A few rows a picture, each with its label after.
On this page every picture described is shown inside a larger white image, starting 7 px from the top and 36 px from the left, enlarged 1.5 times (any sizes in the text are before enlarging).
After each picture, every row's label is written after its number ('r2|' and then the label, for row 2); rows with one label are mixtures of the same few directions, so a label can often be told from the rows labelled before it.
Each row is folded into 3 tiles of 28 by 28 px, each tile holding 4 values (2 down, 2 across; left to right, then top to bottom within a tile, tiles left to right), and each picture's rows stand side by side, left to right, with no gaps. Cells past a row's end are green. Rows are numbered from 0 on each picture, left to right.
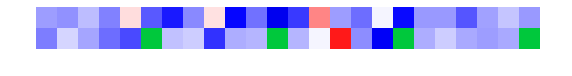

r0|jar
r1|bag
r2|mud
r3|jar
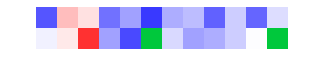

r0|mud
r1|jar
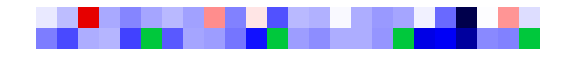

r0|jar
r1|jar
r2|jar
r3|mud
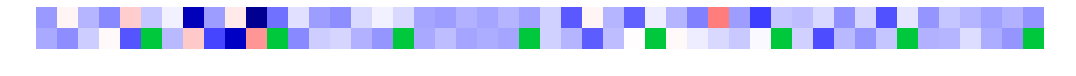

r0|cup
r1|cup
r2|bag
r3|bag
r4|mud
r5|mud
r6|bag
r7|mud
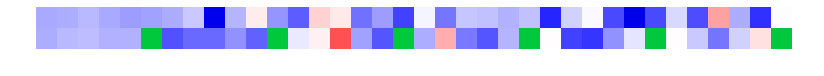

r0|mud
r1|mud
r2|mud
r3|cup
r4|bag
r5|mud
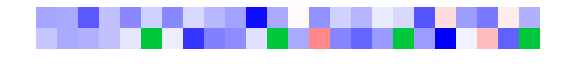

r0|jar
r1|bag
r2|cup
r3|cup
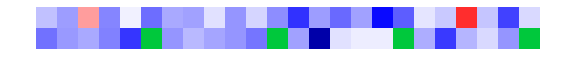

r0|jar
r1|jar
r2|cup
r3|jar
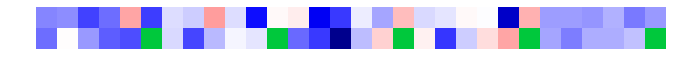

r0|jar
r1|jar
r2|mud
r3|jar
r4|cup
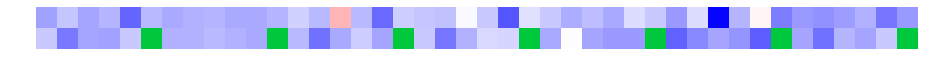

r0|bag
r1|mud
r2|jar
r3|jar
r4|cup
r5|mud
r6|cup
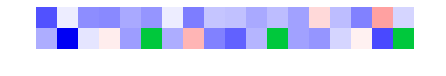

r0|cup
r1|cup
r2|cup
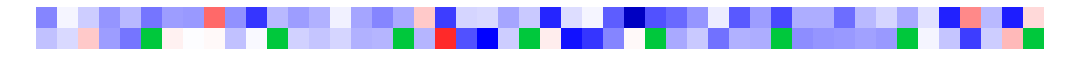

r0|mud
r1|mud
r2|mud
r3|cup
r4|bag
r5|bag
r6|mud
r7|mud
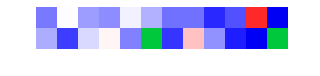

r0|cup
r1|jar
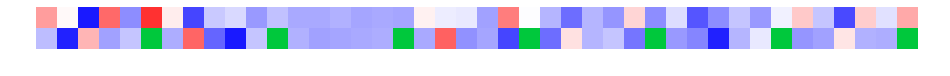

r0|bag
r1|cup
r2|bag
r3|cup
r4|bag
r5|mud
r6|bag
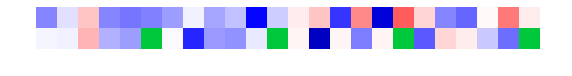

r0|mud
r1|bag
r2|bag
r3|bag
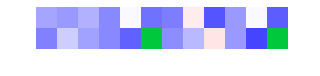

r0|jar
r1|mud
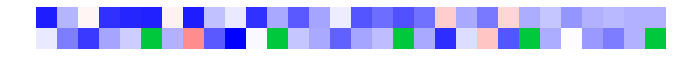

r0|bag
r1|cup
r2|bag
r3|cup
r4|cup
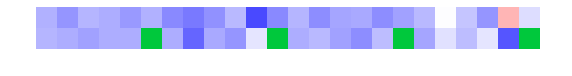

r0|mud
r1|cup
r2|cup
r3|cup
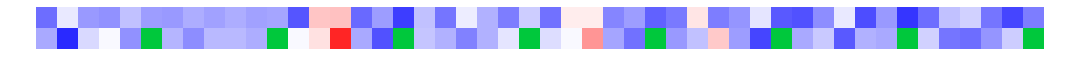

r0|cup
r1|cup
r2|mud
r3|mud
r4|mud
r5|mud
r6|bag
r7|bag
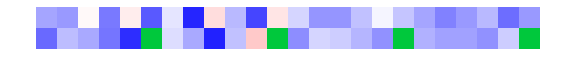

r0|jar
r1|mud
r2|bag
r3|cup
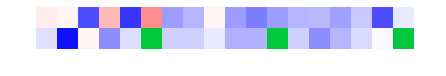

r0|bag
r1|mud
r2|jar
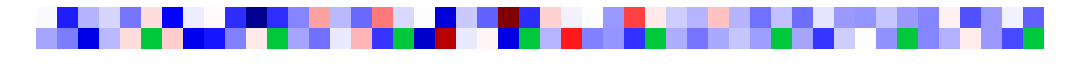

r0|mud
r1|bag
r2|cup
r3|bag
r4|cup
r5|jar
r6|cup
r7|mud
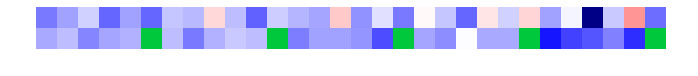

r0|bag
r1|jar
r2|jar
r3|bag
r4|mud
